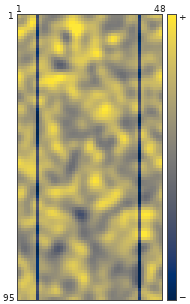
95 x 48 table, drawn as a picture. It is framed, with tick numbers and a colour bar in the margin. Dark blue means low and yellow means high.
The ninth with the highest average is the top middle. The values are skewed, with a long tail toward low values. Columns 7 and 41 stand out from the rest. On average the colour sits 70% of the way up the scale.
